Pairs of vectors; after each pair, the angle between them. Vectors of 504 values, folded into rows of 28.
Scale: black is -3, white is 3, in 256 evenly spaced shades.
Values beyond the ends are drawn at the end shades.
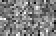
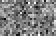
nearly opposite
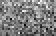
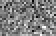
partly opposed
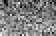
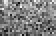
nearly opposite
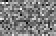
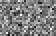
partly opposed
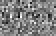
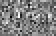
nearly opposite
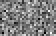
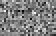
partly opposed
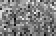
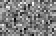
partly aligned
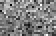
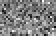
partly opposed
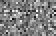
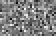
partly opposed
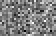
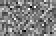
partly aligned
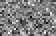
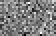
orthogonal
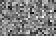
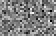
nearly opposite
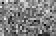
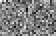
orthogonal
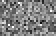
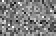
nearly parallel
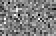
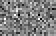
nearly parallel
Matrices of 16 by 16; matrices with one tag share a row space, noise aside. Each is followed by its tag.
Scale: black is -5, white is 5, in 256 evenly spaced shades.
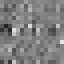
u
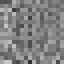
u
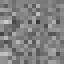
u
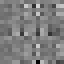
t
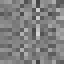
t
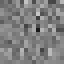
t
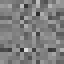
t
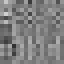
u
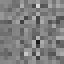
t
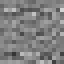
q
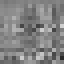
q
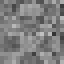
q
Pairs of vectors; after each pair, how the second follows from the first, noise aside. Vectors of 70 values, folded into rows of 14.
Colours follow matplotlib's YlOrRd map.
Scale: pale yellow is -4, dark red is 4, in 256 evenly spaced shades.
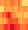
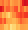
negated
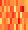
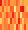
copied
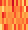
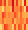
copied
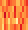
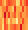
copied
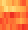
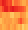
negated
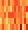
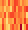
copied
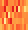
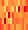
negated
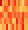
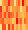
sign-scrambled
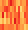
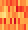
sign-scrambled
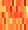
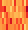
negated
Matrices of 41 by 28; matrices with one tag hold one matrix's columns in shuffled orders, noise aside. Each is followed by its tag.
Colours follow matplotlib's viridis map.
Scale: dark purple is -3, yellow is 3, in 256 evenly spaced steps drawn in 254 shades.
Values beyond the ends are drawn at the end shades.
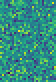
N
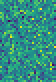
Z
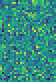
N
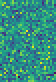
N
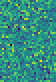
Z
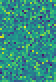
Z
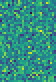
N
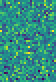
N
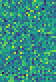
N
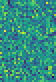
N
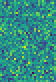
N
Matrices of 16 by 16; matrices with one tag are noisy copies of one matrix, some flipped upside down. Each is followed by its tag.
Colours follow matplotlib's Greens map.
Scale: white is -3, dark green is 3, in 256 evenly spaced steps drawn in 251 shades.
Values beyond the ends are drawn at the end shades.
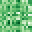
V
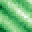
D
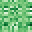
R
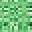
R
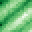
D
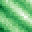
D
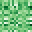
R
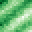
D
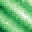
D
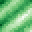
D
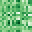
V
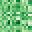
V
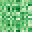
V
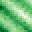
D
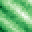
D
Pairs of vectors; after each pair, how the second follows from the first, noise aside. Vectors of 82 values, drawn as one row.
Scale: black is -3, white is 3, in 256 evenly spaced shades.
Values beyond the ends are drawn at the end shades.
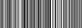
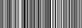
copied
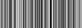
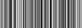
copied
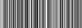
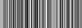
copied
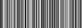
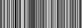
shuffled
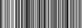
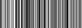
copied
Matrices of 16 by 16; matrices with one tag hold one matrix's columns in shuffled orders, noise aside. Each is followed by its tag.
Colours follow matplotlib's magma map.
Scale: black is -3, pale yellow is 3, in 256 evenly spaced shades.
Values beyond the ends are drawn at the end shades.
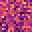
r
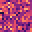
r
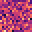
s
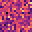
r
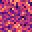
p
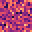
p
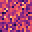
r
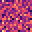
s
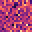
p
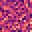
s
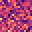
s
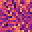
p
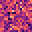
r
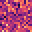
p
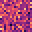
r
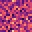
s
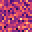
s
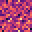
s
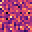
r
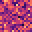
p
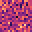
p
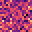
s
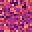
p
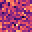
p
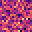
s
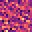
s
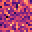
p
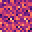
s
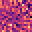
p
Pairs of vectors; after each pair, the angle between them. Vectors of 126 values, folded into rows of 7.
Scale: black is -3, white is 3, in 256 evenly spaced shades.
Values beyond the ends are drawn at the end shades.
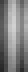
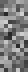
orthogonal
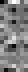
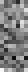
partly opposed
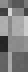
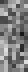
partly opposed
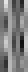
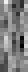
nearly parallel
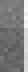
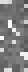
orthogonal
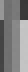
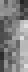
nearly parallel
